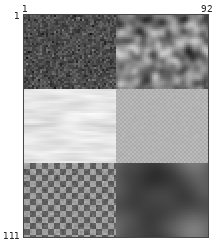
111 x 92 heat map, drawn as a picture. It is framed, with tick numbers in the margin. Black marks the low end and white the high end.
It is made of 3 by 2 panels. Panel 1,1: low, fine-grained. Panel 1,2: middling, blotchy, strong in contrast. Panel 2,1: very high, streaked across, faint in contrast. Panel 2,2: high, checkered, faint in contrast. Panel 3,1: middling, checkered, strong in contrast. Panel 3,2: low, smooth.
